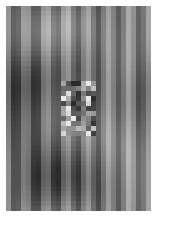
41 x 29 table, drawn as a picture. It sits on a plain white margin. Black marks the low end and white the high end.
The histogram is bell-shaped. Upright stripes repeat 7 times across the table. The centre is the roughest part. An odd patch, rougher than its surroundings, sits in the centre.
